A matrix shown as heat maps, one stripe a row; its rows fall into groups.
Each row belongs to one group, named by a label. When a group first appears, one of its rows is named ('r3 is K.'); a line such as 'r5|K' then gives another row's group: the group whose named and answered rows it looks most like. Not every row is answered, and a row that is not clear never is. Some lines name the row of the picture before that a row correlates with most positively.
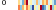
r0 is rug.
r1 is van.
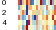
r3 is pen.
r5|rug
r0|van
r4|pen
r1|pen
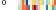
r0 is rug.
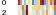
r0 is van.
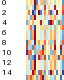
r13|rug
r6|rug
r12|rug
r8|pen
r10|pen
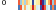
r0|van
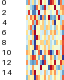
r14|rug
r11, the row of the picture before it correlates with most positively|1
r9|pen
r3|van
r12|pen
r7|pen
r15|pen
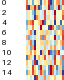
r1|van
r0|van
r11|pen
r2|pen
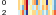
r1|rug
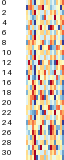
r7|rug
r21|van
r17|rug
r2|rug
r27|rug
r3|pen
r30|rug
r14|pen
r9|van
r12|van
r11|rug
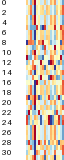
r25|rug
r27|rug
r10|rug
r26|rug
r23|van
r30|pen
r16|pen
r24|van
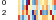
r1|rug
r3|pen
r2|van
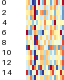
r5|rug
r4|pen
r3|rug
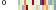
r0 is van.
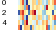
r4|rug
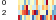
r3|van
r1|rug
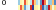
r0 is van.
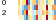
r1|pen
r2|rug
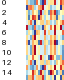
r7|rug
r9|rug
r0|pen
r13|pen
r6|pen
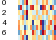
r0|rug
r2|rug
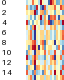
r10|pen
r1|pen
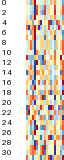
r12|pen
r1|pen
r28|pen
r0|rug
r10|pen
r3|rug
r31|van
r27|van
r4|van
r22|van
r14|pen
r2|pen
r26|rug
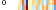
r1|rug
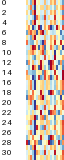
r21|pen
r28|van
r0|rug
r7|rug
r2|rug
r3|pen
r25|pen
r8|pen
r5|van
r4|rug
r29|rug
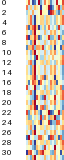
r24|van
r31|rug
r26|rug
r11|pen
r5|van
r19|pen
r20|rug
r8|rug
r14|rug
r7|van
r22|van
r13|rug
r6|rug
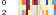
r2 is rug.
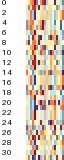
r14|van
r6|rug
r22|rug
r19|rug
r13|rug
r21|pen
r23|rug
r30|rug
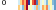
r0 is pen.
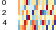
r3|pen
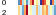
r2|rug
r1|rug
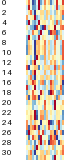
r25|van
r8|pen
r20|pen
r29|pen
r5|pen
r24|van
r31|pen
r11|pen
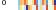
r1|pen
